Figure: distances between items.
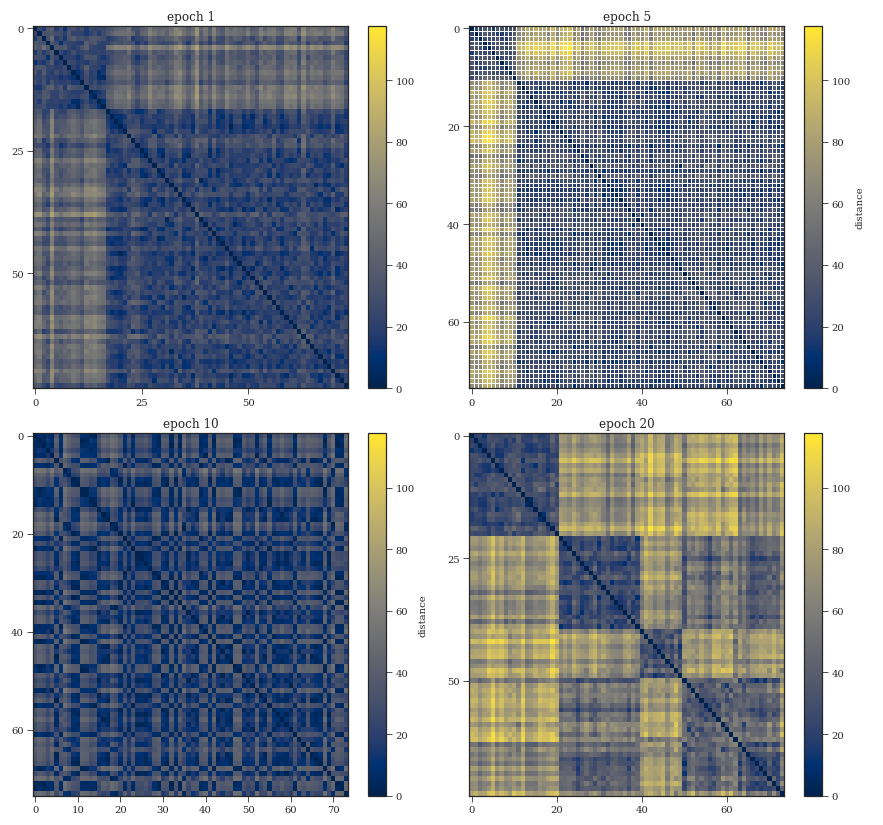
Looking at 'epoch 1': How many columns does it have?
74
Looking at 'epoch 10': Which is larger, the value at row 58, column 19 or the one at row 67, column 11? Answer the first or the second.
the second
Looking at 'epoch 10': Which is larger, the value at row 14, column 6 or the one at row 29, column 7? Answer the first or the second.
the second
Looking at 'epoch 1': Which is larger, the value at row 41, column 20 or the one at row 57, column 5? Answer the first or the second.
the second
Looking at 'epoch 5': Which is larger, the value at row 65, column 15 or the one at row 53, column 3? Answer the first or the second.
the second
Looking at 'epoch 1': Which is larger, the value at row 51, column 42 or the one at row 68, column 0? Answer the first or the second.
the second
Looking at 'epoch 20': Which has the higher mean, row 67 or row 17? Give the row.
17
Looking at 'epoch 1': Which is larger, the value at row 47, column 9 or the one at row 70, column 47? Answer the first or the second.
the first
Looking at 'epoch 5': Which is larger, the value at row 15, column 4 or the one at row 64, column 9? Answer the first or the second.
the first
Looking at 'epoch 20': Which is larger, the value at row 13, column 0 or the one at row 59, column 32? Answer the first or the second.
the second
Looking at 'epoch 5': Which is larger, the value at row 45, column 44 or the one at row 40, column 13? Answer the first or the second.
the second
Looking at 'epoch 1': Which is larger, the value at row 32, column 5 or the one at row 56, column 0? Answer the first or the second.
the second
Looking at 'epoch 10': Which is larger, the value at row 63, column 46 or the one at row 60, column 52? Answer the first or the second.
the second
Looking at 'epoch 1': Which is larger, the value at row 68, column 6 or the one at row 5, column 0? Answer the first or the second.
the first
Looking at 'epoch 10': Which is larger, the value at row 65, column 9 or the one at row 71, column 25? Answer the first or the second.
the second
